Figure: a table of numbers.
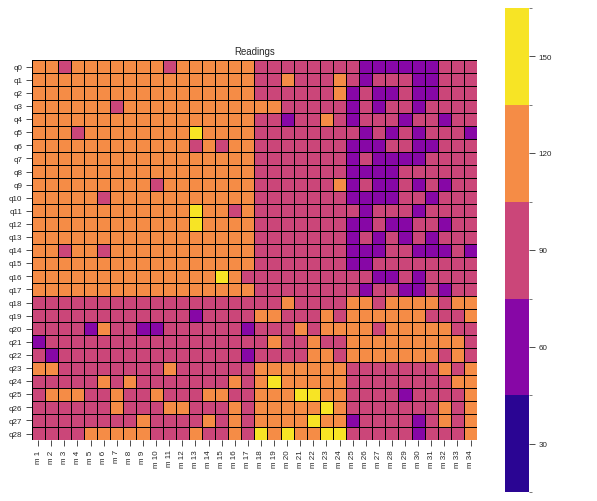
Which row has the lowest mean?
q20
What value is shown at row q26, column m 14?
90
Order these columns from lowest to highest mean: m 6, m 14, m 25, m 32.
m 25, m 32, m 6, m 14
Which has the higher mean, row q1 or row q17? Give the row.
q1
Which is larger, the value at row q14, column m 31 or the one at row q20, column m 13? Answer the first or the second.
the second
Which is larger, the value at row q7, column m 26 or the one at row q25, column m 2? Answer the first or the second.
the second
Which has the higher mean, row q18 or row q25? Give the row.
q25
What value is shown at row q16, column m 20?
90
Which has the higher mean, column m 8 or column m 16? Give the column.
m 16
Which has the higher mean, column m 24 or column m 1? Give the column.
m 1
